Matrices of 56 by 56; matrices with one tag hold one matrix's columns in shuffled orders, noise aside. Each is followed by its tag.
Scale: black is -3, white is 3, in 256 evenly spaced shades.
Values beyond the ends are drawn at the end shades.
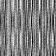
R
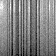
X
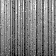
X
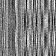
R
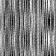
R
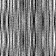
R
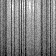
X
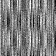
R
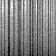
X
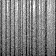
X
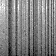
X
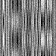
R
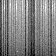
X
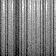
X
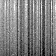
X
